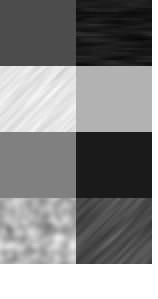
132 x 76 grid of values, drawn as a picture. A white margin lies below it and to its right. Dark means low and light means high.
It is made of 4 by 2 panels. Panel 1,1: low, flat. Panel 1,2: very low, streaked across, faint in contrast. Panel 2,1: very high, slanting up to the right, faint in contrast. Panel 2,2: high, flat. Panel 3,1: middling, flat. Panel 3,2: very low, flat. Panel 4,1: high, blotchy. Panel 4,2: low, slanting up to the right, faint in contrast.
